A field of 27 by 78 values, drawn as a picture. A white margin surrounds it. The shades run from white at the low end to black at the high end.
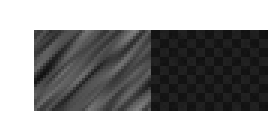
The table splits into one row of 2 panels. Panel 1,1: high, slanting up to the right. Panel 1,2: very high, checkered, faint in contrast.
